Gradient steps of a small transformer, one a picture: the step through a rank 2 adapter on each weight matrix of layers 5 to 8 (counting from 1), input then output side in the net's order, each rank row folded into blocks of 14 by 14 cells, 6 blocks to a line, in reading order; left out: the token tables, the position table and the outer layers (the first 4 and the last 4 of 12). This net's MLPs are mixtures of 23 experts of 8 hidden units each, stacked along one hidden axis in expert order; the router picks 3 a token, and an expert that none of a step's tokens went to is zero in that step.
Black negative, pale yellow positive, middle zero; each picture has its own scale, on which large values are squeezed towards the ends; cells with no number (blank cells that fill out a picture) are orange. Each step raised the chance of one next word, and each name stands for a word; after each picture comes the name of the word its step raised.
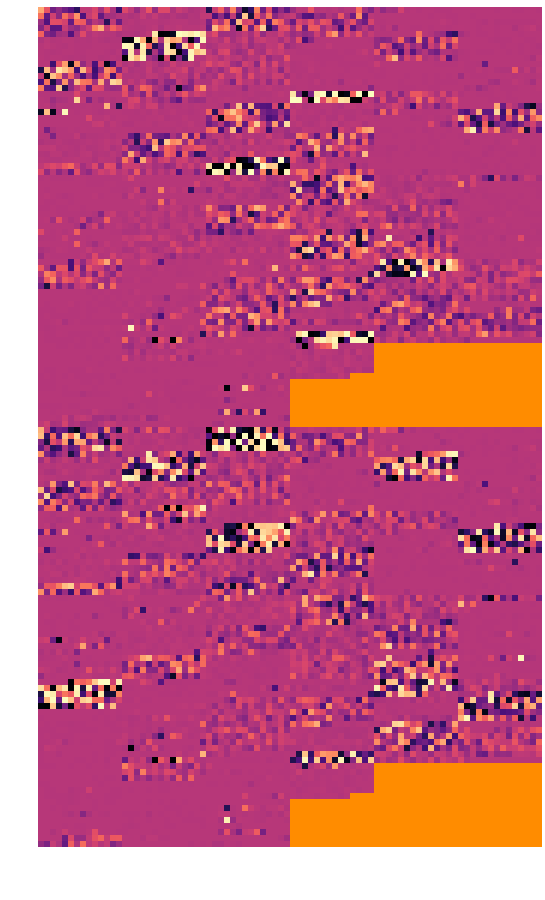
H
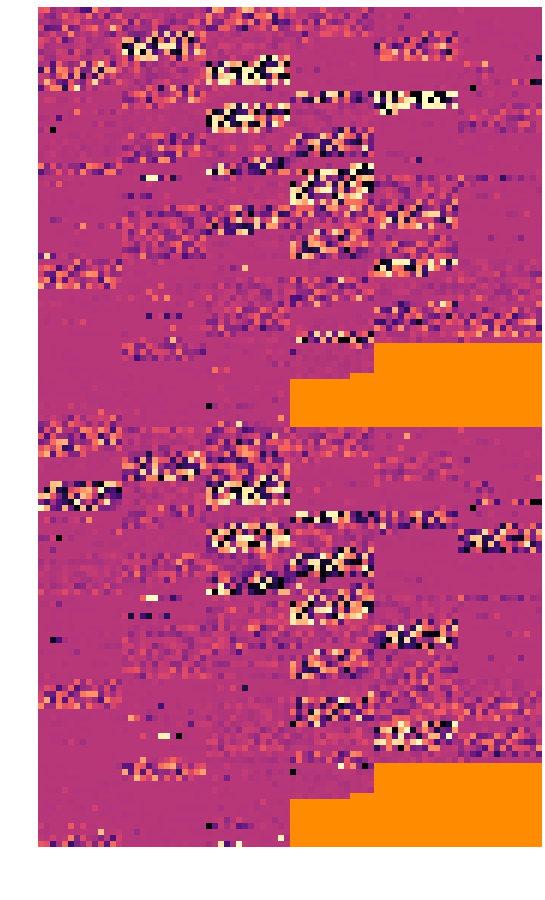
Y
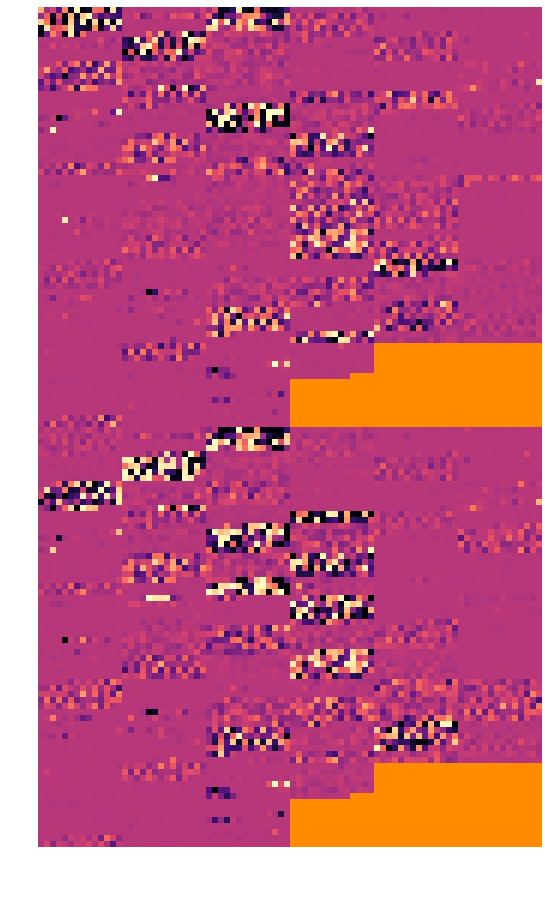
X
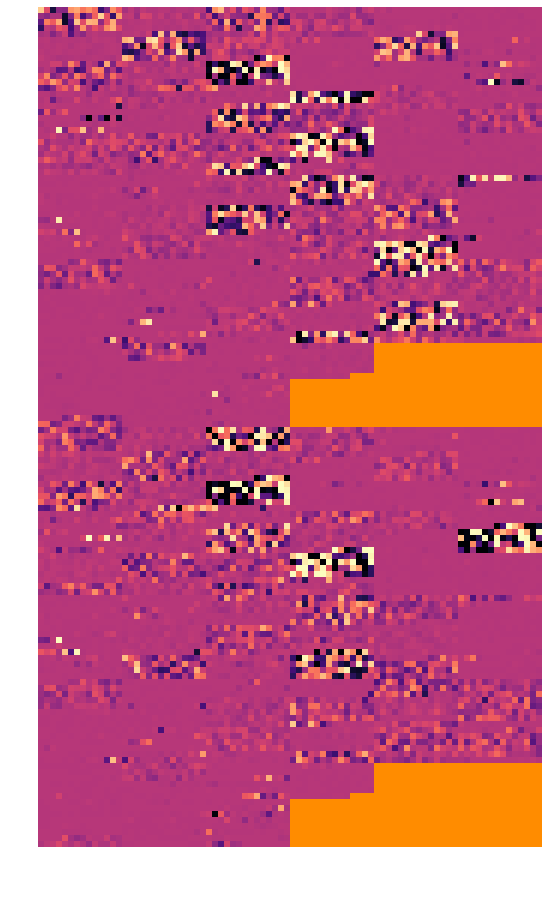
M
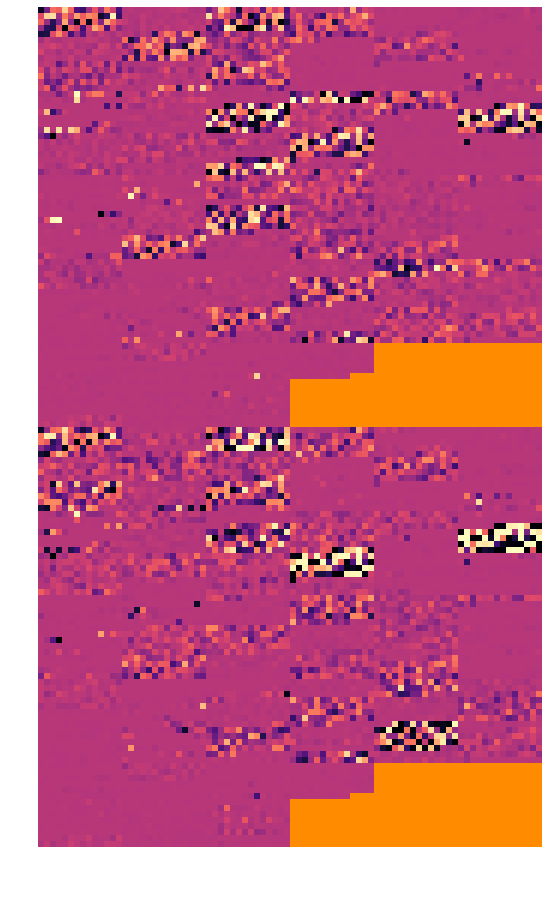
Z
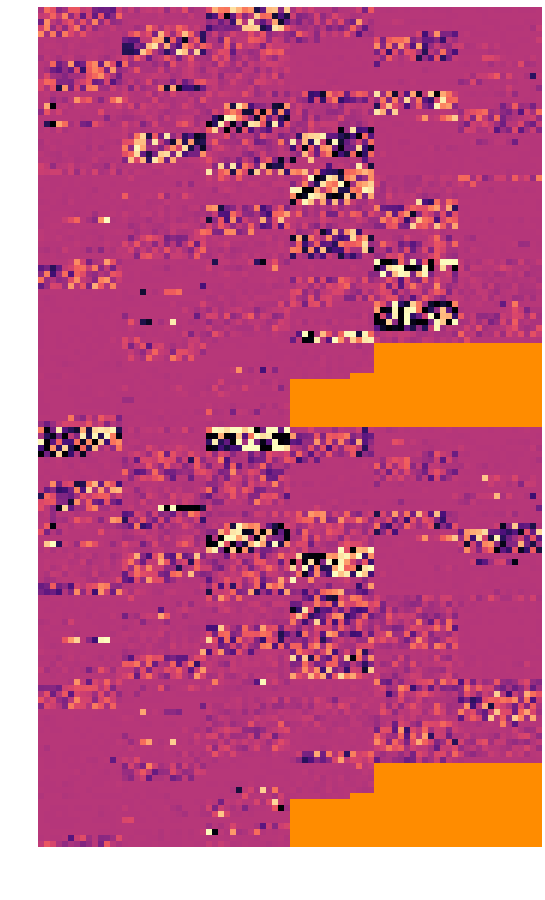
M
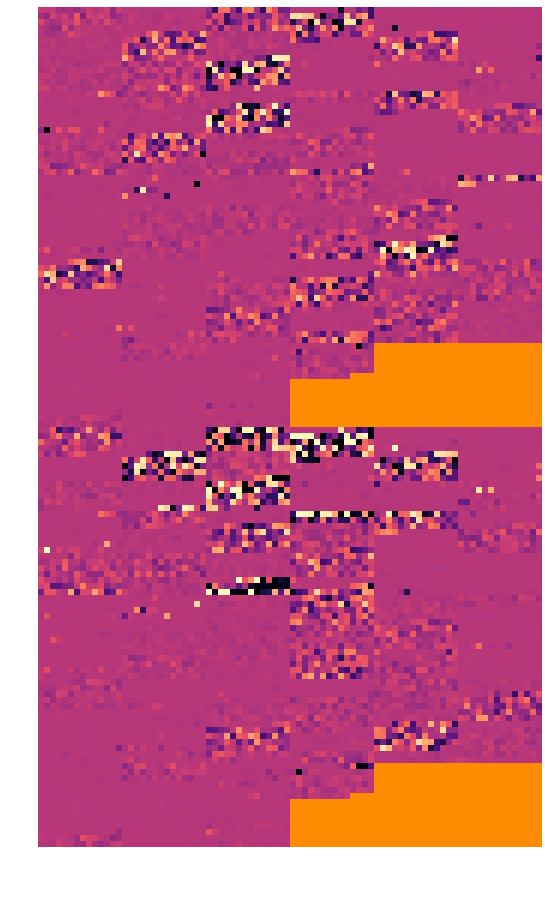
X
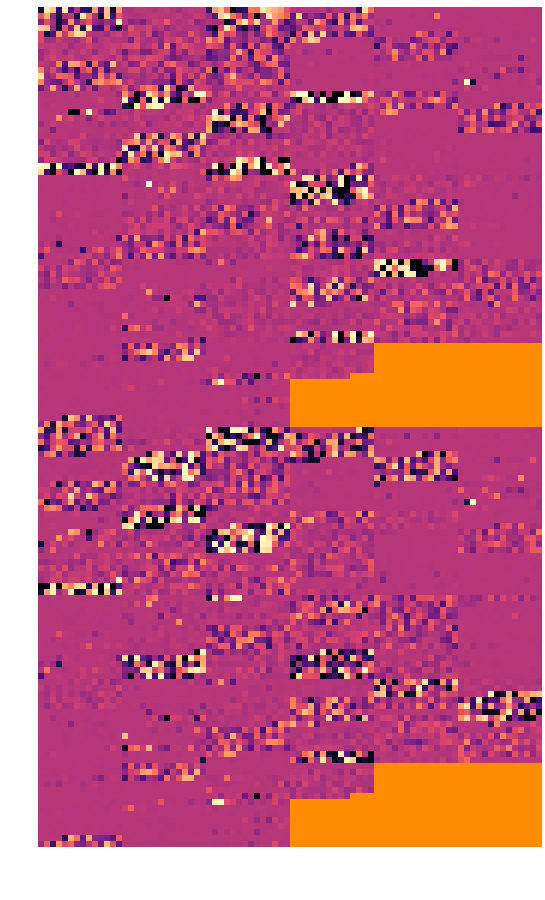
H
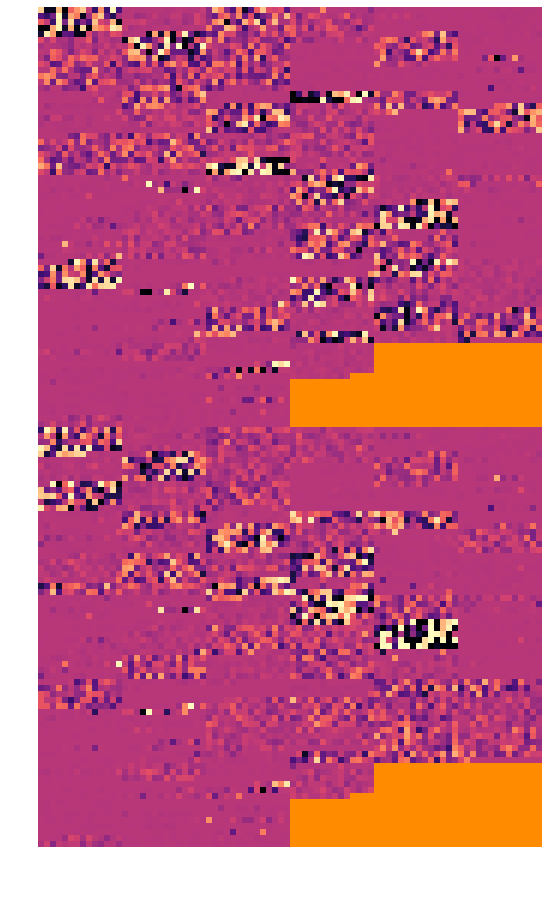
H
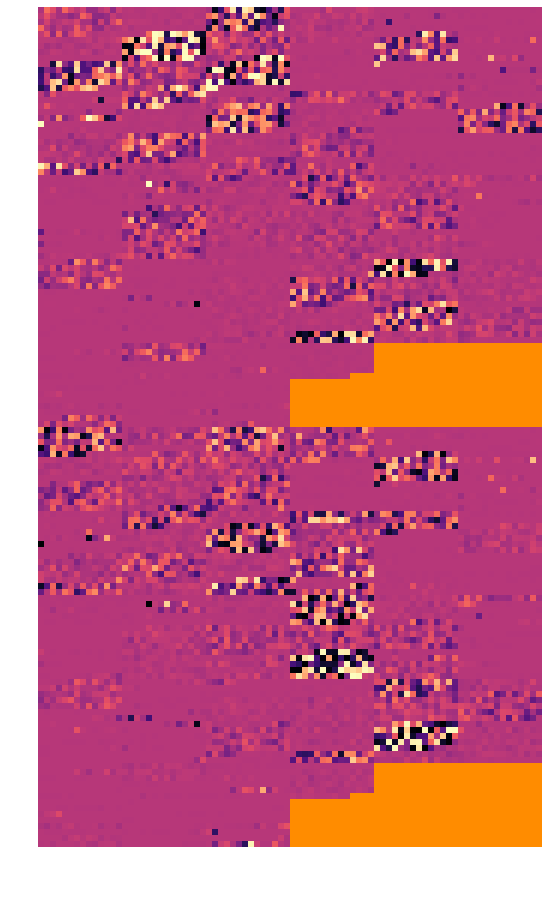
Z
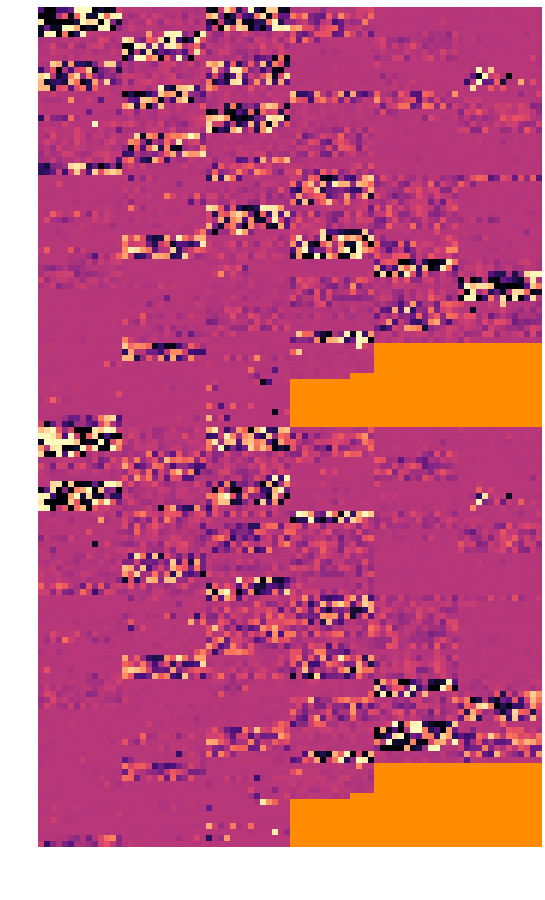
Z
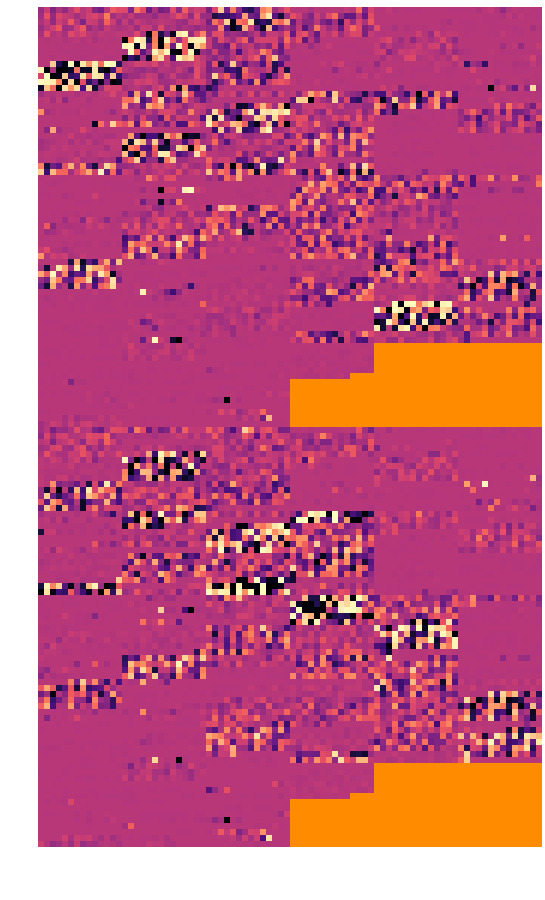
X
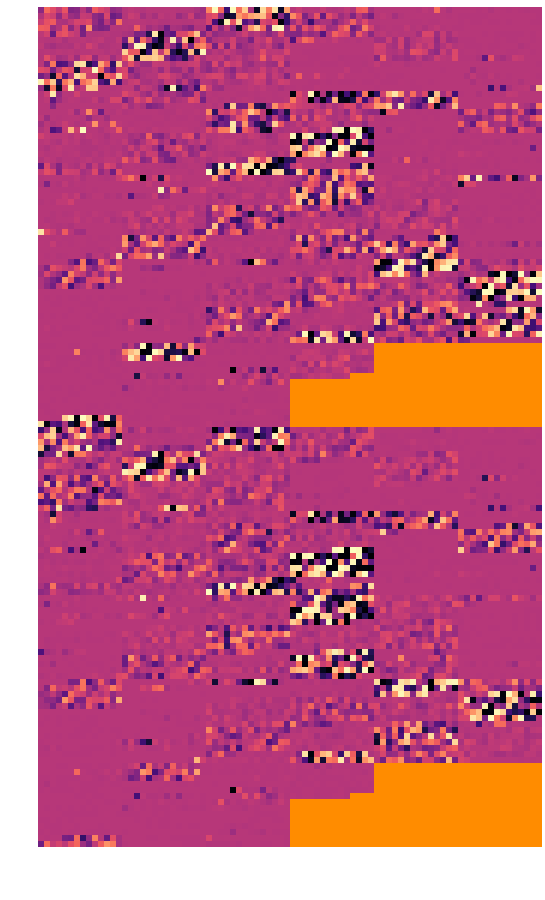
Z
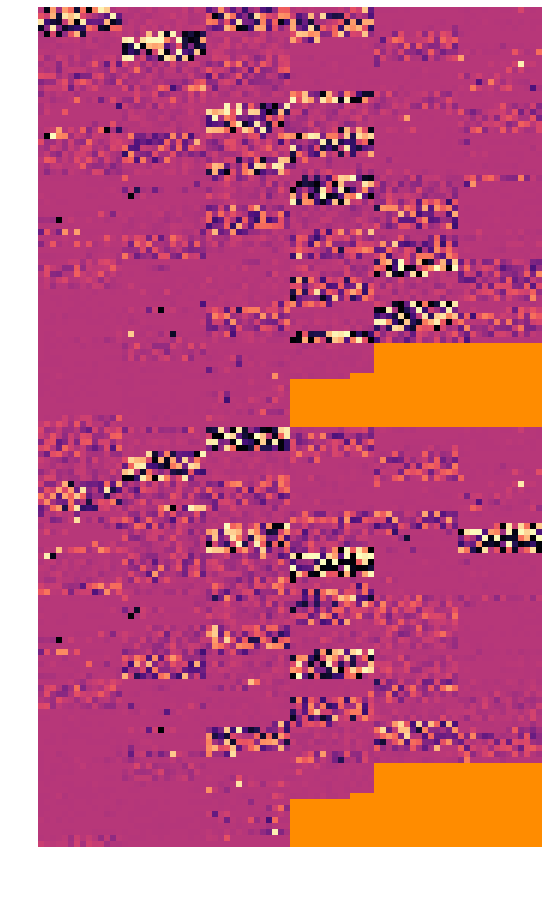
M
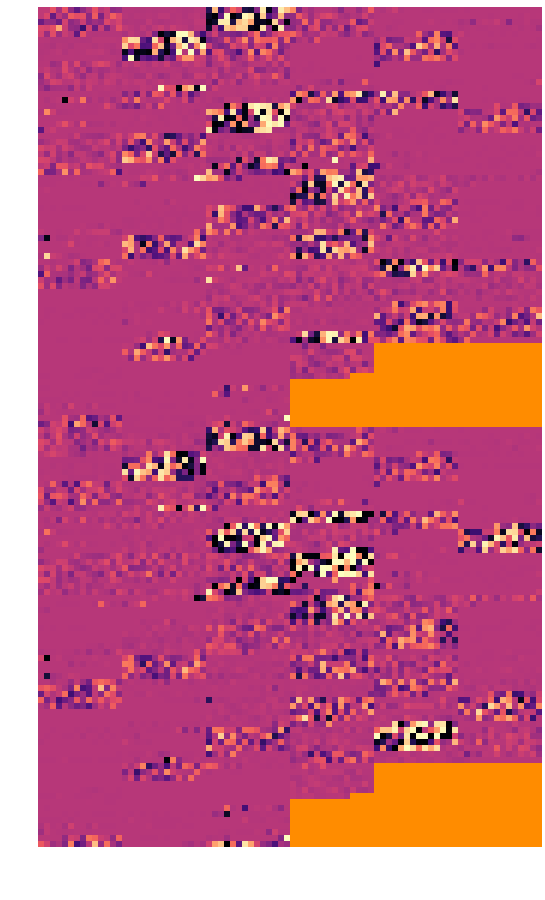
X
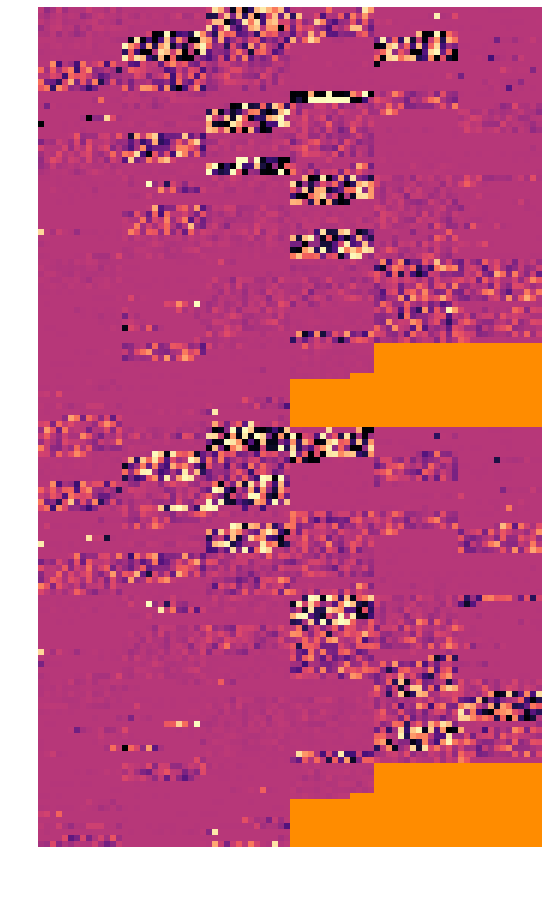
H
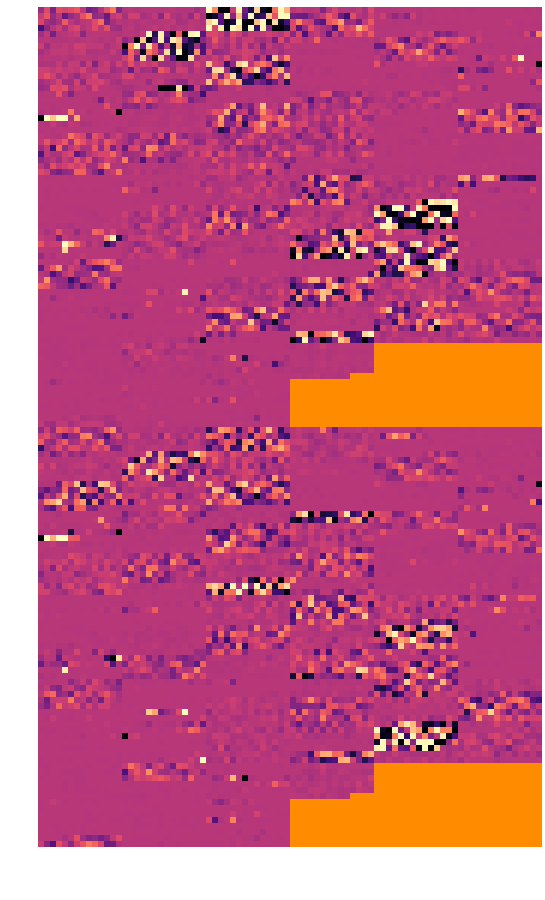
Z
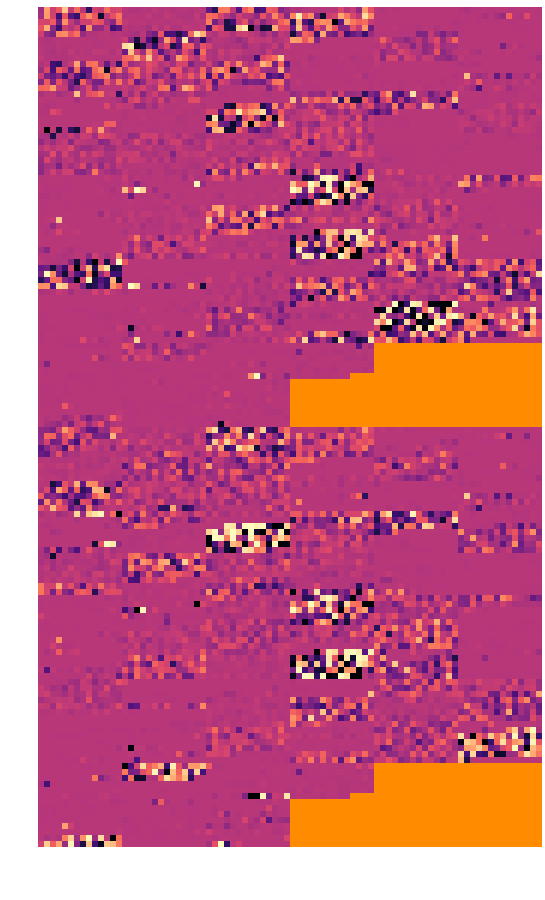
Y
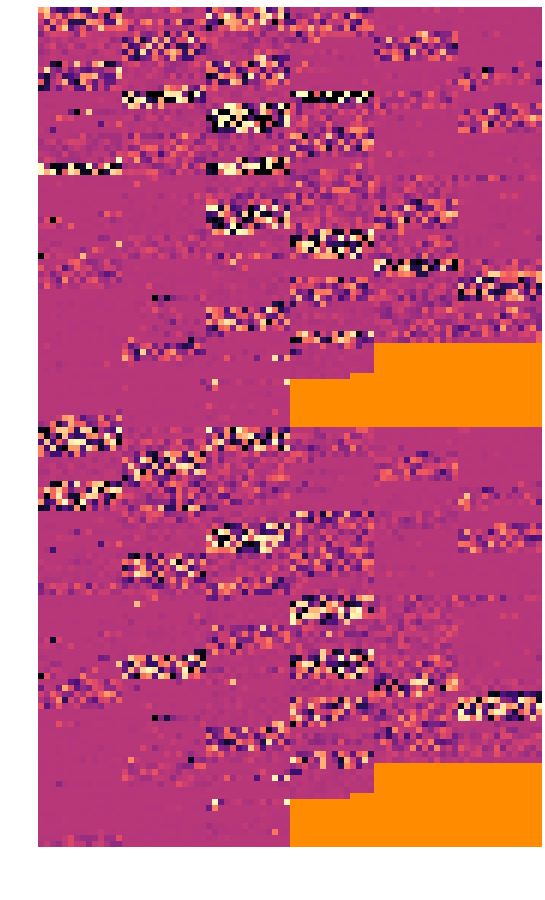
H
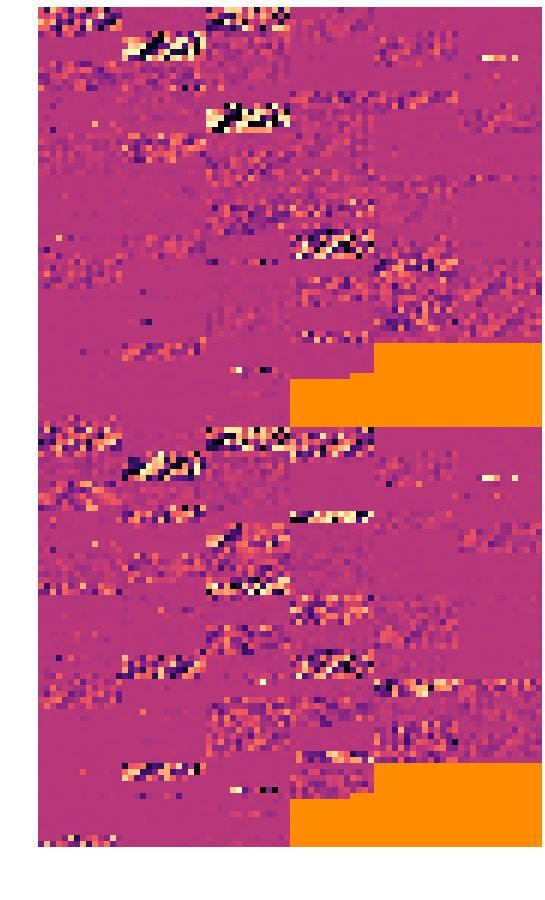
X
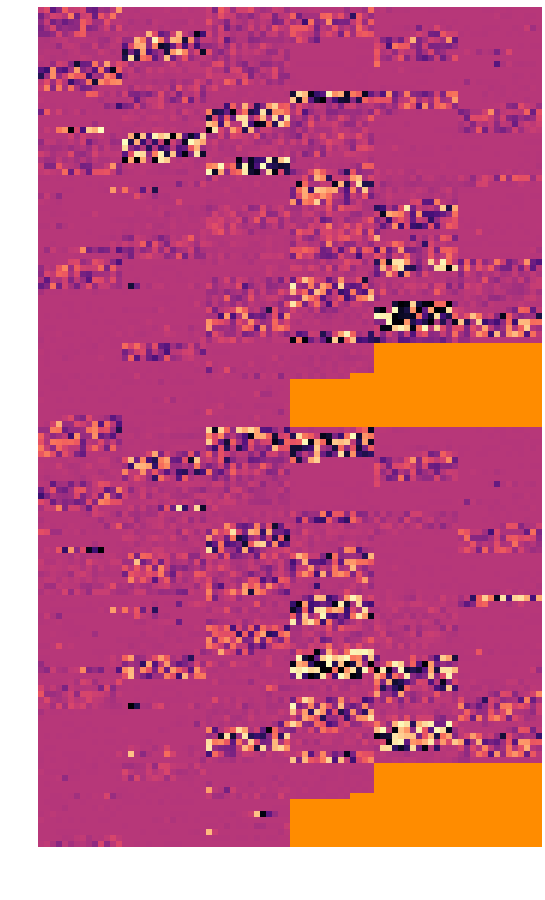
M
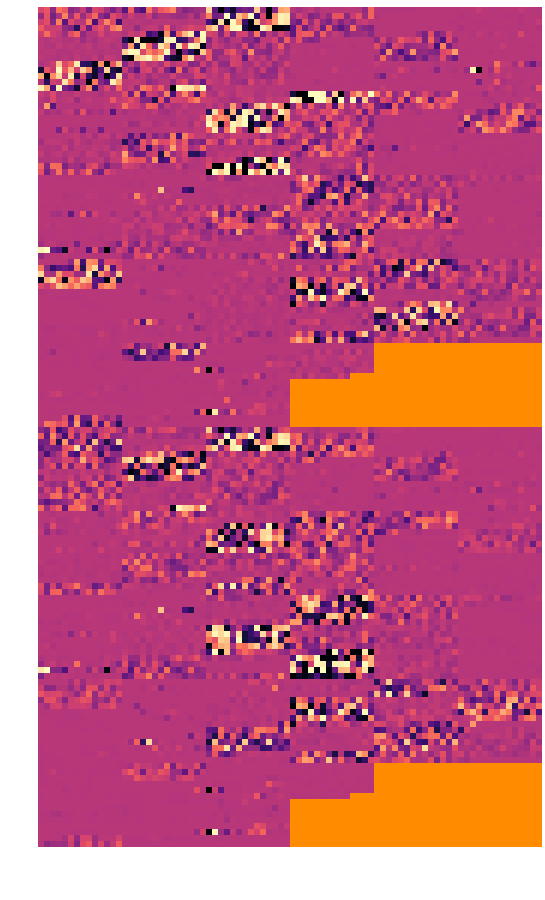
H
